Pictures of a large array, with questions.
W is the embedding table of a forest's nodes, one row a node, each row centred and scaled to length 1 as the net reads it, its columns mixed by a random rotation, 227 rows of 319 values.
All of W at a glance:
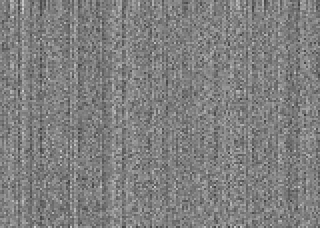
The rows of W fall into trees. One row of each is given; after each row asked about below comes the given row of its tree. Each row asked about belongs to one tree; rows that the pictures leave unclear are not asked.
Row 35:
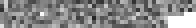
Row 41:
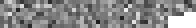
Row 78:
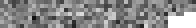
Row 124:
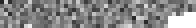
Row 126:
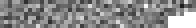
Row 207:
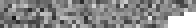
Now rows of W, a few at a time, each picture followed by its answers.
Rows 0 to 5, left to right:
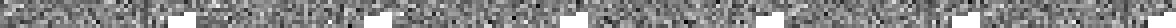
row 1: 41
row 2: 41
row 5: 41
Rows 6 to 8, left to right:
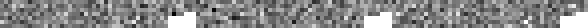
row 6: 41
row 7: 41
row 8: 41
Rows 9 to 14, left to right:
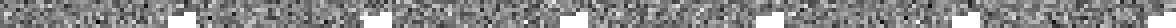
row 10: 35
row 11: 41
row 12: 124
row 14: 124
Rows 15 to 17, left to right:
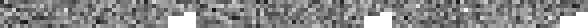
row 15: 41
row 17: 207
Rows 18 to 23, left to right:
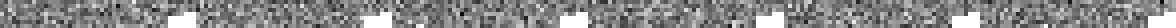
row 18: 207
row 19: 35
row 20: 124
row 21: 78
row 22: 35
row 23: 126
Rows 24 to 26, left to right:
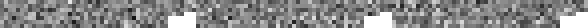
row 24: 124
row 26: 35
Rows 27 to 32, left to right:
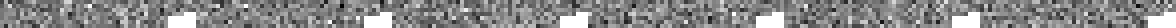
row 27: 124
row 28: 41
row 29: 207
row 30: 207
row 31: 41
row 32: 35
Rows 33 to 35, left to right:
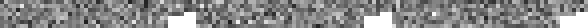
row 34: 35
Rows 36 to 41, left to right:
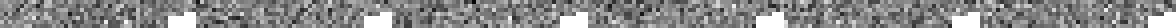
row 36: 124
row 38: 207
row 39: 126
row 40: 35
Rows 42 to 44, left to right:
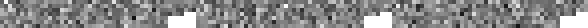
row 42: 124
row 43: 124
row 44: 35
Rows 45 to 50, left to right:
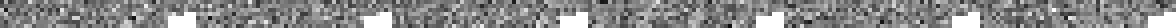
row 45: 124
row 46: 35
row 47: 78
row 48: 78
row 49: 41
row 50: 207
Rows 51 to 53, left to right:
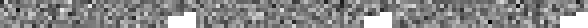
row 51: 124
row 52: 41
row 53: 41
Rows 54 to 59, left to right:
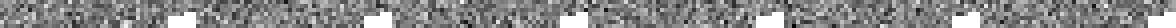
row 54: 124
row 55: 126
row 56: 124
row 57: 41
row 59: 35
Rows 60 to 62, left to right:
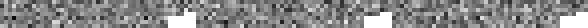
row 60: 35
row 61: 41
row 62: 207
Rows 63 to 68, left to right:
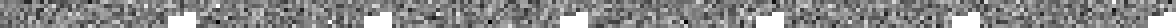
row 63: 126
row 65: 41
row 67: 41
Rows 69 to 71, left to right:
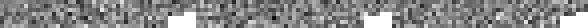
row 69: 207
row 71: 41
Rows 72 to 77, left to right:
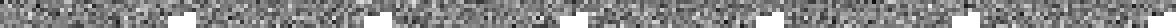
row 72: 124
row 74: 35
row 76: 126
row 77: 41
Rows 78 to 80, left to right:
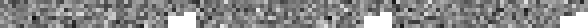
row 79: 124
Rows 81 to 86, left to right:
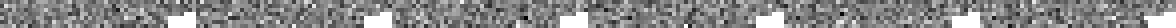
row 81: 35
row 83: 124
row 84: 41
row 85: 35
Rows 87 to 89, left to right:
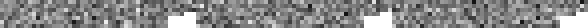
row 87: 124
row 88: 35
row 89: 35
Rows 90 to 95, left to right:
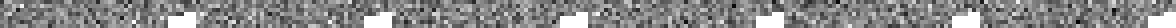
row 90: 41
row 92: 207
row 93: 41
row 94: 126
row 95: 41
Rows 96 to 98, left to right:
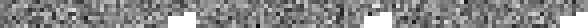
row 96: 207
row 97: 41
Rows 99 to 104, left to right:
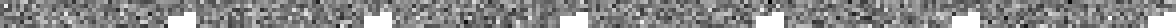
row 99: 35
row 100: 78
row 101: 124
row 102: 35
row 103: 207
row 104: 126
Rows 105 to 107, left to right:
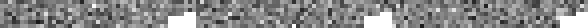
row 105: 207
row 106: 41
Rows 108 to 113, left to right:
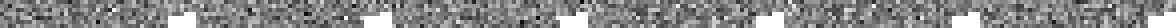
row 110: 35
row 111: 124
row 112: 124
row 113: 124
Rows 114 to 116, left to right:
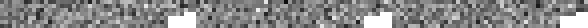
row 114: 126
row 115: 124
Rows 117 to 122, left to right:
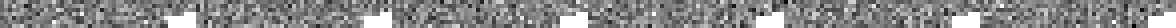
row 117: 35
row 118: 35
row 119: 126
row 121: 124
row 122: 41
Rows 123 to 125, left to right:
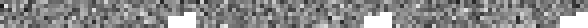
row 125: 207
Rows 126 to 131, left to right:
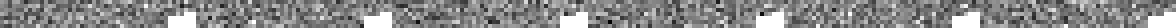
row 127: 35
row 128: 41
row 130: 41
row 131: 207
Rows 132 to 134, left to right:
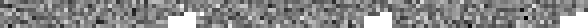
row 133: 41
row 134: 124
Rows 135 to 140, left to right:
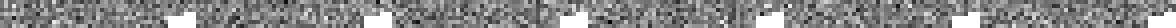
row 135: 35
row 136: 126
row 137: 41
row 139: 35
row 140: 41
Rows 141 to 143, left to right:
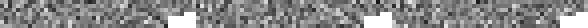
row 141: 35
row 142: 35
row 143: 35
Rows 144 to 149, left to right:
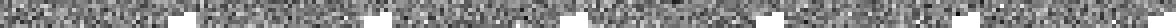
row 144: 41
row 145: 35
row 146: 124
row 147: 35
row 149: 41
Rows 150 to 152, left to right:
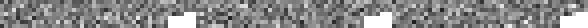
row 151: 41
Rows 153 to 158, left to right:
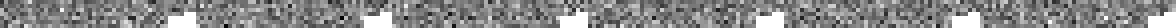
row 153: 124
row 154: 35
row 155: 35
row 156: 41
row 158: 35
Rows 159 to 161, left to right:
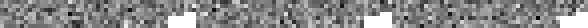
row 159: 124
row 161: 35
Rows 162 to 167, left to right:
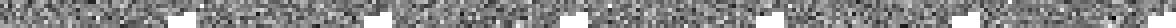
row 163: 35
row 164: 124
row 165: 41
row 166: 35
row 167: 124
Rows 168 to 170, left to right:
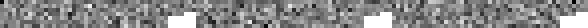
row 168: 124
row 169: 207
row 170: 35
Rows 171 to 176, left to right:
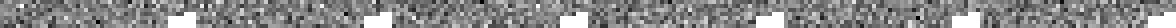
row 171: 41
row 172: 35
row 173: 126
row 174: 207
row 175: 124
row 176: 207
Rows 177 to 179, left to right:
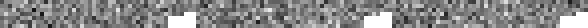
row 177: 41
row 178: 207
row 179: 207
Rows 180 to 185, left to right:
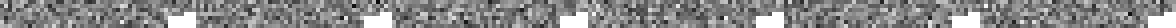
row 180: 35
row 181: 35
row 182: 124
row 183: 124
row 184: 78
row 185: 35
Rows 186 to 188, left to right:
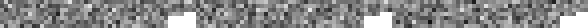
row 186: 124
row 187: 124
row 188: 207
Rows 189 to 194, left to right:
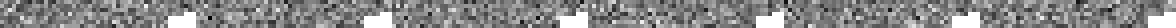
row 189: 126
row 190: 124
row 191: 35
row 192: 35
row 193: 124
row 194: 124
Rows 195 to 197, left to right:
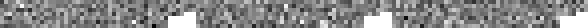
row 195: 41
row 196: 124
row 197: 35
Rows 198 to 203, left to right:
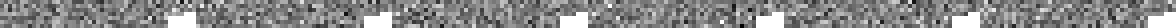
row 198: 35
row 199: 35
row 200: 41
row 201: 41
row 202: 41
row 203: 124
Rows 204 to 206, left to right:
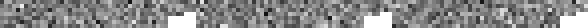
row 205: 124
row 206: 126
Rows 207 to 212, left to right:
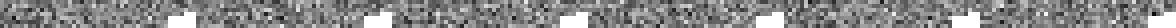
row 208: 207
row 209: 207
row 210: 207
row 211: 78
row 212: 41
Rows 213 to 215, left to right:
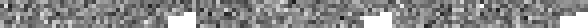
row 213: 35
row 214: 78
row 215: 124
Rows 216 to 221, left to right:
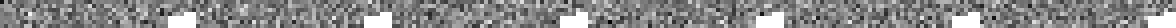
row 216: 124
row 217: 41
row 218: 126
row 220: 41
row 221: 35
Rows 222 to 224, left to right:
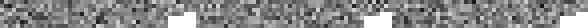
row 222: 41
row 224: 207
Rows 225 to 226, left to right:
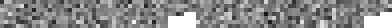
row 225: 41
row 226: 124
